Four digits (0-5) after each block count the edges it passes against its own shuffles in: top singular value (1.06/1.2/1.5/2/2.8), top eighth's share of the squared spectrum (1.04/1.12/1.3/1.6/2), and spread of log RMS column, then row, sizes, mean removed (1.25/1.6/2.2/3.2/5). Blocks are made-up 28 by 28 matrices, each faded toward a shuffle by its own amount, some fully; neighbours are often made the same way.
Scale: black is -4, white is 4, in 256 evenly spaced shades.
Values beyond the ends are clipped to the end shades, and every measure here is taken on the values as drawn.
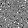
0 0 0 0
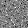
0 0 0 0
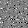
1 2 0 1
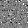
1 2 0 2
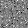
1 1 0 0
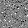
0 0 0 0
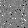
1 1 1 0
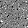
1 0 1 0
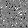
0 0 0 0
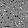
0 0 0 0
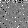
2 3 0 1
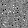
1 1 0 0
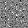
2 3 1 0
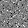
0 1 0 0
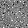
0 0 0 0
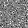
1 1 0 0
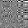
4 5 2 3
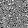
1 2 1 0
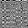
4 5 2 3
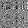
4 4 2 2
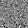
0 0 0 0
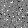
0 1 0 0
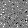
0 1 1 0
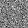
0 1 0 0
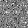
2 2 0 0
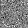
1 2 0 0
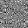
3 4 1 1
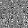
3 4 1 1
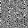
1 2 2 0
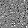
0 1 0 0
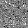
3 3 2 0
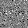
1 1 0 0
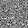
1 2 0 2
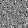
1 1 0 0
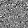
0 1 0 2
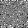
2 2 0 2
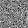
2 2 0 0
